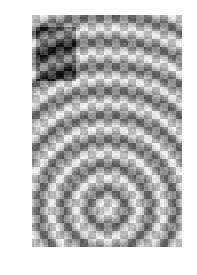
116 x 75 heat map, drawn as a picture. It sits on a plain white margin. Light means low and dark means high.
Histogram: bell-shaped. Ninth with the highest average: top left. Odd patch: higher, in the top left. Rings: centred on the bottom middle.
